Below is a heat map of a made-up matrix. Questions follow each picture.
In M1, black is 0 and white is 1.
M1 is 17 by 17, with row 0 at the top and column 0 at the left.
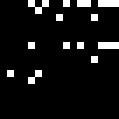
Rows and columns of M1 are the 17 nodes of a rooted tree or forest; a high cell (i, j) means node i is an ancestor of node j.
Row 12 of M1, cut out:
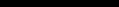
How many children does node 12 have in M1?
0
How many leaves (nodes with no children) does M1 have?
10
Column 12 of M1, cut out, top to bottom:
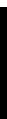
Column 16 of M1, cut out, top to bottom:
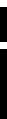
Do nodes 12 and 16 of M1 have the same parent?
no
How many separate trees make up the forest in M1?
5
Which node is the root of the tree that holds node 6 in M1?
0
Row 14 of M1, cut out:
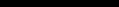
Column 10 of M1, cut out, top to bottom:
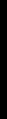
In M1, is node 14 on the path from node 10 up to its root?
no
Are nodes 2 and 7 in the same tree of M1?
no
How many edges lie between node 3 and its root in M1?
0
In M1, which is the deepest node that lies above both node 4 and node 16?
6
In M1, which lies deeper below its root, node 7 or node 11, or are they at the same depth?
node 11
